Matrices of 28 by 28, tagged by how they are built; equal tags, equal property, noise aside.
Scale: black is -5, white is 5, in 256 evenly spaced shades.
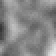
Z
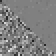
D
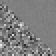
D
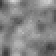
Z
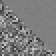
D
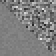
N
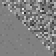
N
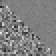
D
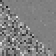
D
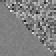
N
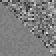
N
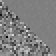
D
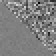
N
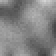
Z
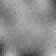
Z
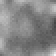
Z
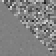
N
